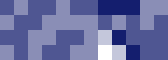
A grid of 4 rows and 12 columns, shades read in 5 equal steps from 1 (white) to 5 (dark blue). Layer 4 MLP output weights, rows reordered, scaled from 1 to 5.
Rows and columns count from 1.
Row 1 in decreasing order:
5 5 5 4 4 4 4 4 3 3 3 3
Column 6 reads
4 3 4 3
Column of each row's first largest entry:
8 2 9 10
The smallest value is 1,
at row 4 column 8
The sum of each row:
47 41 44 40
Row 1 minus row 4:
1 -1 1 0 -1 1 1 4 3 0 -1 -1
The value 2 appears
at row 3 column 8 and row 4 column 9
